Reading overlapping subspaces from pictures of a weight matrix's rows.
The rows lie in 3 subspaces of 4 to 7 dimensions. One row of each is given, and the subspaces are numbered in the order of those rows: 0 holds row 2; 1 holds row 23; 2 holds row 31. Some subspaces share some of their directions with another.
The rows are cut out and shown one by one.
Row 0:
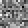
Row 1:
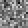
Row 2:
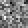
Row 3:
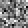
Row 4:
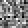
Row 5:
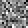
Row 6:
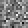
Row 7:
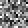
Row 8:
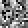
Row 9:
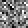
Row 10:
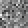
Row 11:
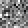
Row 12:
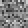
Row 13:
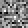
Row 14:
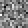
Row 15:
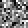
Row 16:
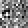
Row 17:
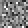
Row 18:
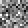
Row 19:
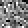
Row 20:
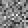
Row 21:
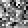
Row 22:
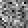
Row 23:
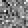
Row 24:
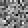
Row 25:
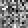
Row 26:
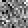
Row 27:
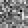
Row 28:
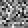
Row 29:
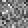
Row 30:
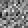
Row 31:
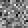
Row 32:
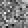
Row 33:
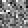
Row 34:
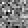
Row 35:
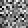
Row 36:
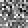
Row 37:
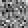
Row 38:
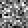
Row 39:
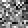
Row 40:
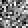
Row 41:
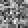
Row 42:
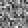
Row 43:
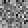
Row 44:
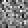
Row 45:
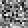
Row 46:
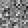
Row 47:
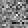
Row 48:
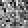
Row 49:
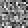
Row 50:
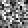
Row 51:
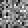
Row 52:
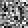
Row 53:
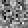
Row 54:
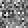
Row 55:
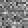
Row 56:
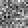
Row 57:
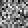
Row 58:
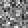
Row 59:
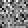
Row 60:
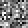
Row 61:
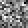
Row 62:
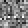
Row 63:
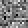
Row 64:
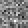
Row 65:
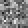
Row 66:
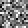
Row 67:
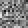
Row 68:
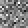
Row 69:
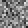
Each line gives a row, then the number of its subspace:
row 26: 1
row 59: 2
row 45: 0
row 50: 0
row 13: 1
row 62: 2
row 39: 1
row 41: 0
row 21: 1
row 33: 2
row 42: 2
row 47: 1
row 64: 0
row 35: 2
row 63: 2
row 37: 1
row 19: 1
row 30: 1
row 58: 2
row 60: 2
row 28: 2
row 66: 2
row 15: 0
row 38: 0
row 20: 1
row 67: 1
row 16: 0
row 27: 2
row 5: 1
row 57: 2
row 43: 2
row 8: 0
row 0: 0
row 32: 1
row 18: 1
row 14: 2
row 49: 1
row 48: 1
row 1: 2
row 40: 2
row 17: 1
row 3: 1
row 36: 2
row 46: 0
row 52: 1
